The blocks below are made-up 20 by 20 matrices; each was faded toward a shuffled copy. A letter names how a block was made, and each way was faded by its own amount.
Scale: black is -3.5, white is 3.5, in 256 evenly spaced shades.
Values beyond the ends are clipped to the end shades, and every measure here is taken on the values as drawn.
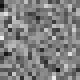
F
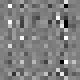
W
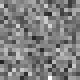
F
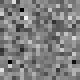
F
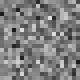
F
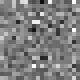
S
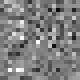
S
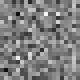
F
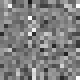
S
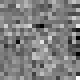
S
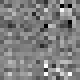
S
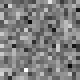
F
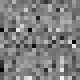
S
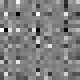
W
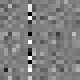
W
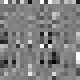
W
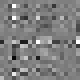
W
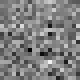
F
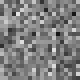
F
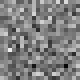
F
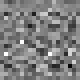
S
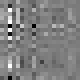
W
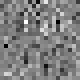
S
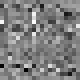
S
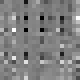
W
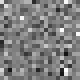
S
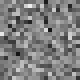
F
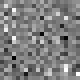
S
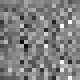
S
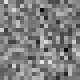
F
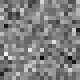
F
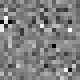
S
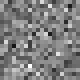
F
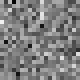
F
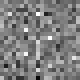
S
